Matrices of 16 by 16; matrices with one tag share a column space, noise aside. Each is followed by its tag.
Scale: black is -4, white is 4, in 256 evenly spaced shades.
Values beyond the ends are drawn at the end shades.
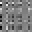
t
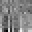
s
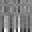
s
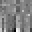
s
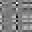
t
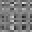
t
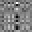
t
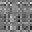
t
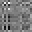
t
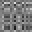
t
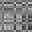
t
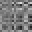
t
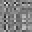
t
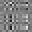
t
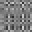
t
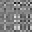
t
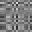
t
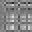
t
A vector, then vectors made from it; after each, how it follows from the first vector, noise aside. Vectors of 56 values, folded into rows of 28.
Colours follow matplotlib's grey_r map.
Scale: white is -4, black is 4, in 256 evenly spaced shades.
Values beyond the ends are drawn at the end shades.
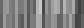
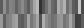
sign-scrambled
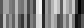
scaled up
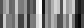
scaled up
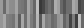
sign-scrambled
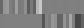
partly zeroed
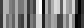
scaled up
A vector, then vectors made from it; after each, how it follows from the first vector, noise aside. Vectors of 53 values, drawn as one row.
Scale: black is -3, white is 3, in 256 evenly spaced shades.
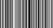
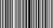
copied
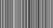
shrunk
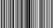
sign-scrambled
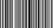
copied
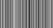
shrunk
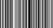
copied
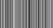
shrunk
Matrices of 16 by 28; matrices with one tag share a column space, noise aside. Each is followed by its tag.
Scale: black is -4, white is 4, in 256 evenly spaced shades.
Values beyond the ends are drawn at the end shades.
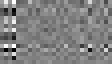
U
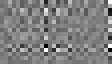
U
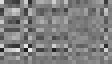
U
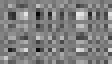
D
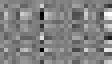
D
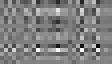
U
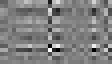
U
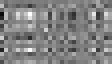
D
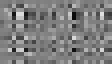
D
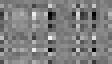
D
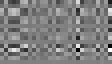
U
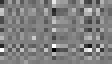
U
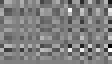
U
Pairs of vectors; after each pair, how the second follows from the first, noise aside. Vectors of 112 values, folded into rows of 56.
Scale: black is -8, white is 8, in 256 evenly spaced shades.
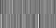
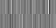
wrapped around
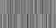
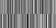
scaled up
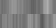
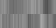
negated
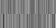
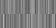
negated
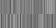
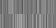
wrapped around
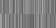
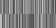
scaled up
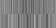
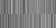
wrapped around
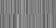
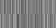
negated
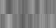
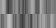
scaled up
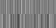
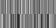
scaled up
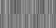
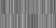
wrapped around
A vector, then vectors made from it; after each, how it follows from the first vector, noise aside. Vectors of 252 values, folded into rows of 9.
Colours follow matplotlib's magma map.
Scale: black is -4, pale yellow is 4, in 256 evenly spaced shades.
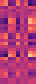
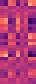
negated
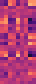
negated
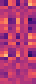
negated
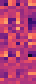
negated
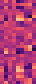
wrapped around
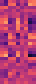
negated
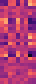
negated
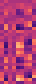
wrapped around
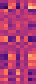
wrapped around
